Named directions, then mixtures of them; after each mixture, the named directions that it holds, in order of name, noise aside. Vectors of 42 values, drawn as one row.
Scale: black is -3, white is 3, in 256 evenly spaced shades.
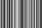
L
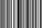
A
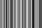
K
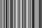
K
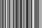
K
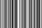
A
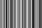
K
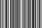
K, L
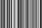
A, L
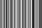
K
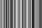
K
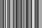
K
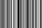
A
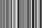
A, K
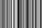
A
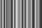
K, L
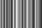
K, L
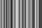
K, L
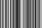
L
